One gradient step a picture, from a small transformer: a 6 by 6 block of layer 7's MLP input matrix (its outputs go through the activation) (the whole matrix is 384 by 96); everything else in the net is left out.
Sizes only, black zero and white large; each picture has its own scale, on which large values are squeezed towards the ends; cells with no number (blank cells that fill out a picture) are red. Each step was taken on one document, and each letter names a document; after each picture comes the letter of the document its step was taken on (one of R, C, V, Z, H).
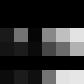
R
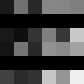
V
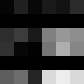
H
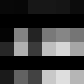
H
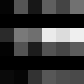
V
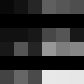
H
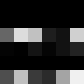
R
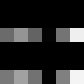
R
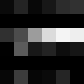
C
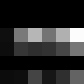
R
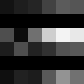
C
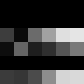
C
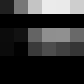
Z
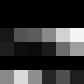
R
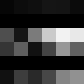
C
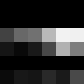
C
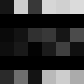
H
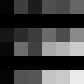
V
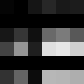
H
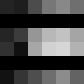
Z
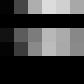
Z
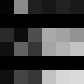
V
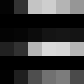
Z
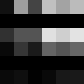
V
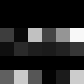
R
